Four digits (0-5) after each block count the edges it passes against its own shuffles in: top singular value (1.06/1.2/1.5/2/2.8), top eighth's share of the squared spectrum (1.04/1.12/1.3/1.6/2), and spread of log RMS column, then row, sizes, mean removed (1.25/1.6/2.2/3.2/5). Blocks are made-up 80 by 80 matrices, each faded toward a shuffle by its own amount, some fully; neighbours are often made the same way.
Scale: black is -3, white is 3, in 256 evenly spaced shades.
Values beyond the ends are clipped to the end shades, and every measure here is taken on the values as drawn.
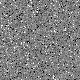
0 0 0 0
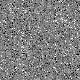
1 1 2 0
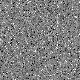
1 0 1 0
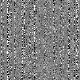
2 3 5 0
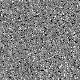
0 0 1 0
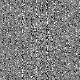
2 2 3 0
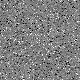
0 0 0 0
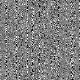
2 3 4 0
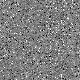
1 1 1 0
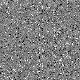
1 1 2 0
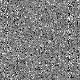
1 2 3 0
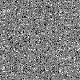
3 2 1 1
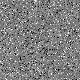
2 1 0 0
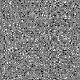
4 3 2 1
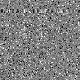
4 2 1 1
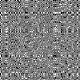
5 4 3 3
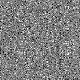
3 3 1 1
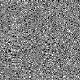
4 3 2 1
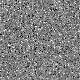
3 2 0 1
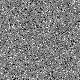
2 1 0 0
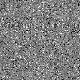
3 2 1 1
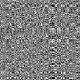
5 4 3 3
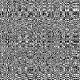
5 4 3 3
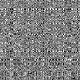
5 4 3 3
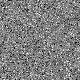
1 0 0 0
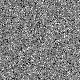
1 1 0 0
